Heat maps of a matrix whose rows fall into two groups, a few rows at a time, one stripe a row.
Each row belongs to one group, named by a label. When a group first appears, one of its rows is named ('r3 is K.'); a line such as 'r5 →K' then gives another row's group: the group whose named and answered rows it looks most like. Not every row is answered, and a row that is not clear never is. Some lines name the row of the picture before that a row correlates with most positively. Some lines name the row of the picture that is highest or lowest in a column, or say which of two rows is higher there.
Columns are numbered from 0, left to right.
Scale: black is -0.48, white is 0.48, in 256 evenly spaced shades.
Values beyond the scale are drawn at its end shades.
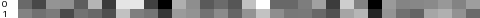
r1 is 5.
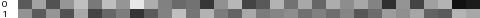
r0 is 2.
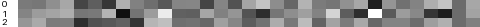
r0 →5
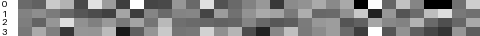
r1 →5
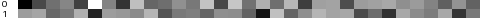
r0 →2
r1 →2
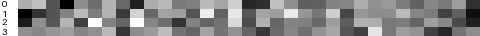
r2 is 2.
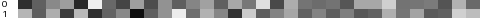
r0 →2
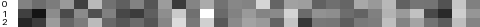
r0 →2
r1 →2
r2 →2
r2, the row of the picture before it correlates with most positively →0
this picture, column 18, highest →1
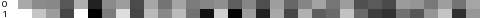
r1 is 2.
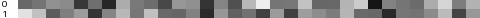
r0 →5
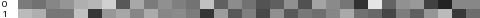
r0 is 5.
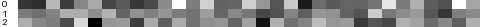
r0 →2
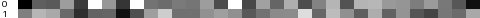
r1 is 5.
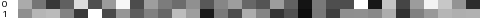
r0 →5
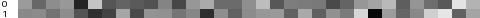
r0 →2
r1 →5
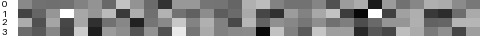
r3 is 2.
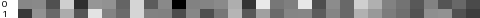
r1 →2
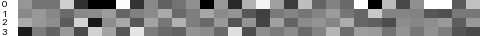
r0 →5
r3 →2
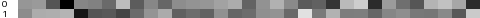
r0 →5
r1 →5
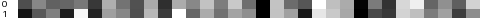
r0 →2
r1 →2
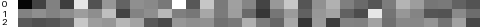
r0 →2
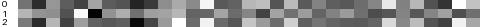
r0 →2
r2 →2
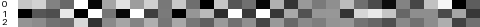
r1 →2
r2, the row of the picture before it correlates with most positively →1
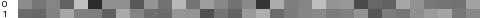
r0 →2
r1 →5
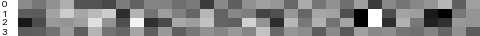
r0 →5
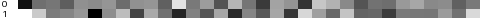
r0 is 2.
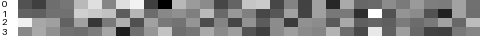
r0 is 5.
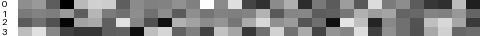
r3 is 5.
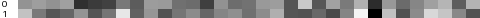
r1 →5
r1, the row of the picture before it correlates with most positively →2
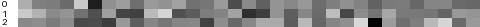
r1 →5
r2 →5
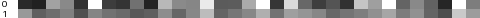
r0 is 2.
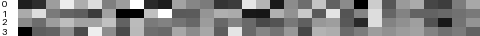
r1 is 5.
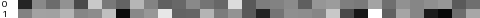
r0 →2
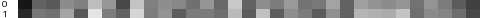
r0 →2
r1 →2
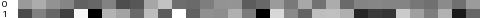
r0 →5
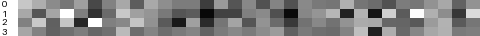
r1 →5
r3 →5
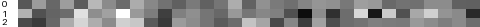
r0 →2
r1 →5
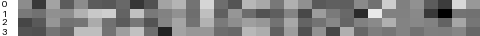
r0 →2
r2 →2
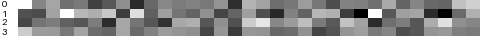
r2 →5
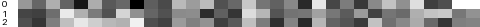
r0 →2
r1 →5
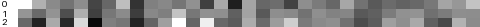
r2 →2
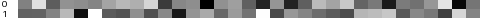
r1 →2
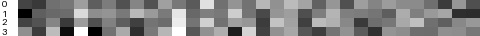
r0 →2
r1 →2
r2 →2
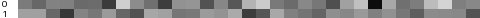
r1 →5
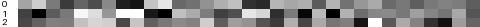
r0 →5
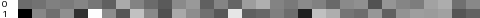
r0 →5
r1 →2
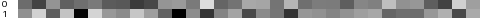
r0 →2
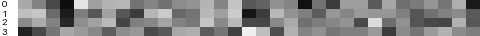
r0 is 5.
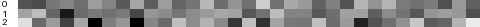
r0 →2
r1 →5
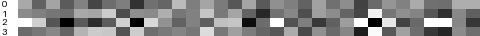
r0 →2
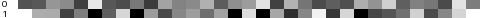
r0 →2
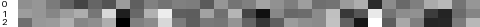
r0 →5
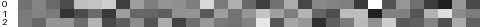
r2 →2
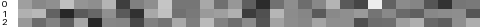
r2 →2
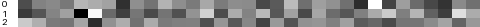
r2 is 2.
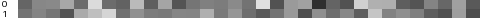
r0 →2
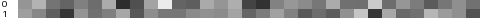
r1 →5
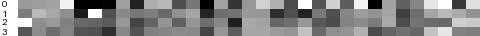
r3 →5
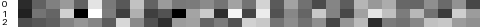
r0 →2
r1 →2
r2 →5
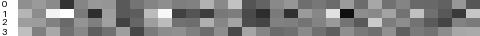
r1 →5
